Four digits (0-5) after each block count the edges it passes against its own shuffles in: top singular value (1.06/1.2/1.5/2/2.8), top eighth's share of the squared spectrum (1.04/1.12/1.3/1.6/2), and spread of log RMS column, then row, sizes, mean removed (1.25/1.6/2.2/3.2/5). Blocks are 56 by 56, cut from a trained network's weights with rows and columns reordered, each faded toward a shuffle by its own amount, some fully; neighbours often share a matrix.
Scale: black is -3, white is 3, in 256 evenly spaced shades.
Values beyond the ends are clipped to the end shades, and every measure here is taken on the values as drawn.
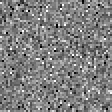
0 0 0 0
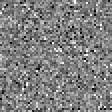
1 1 1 0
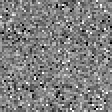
0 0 0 0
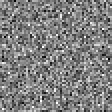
3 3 0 1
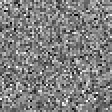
1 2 0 0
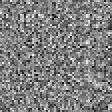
3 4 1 2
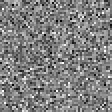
1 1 0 0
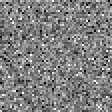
1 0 0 0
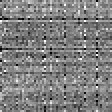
4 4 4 1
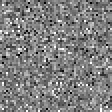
2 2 0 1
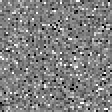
0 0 0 0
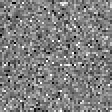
1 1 0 0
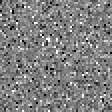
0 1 0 0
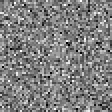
0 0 0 0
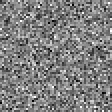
1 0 0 0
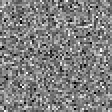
1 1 0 0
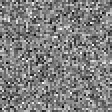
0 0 0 0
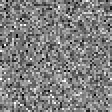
1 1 0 0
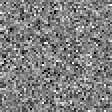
0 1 0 0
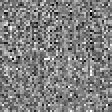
4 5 2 2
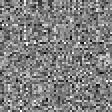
3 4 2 2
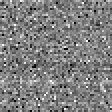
2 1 1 0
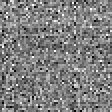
1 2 1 0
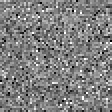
1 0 0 0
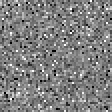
1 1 0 0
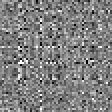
3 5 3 3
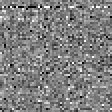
3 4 1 2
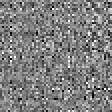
3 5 3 2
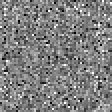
2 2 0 0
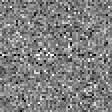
2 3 1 1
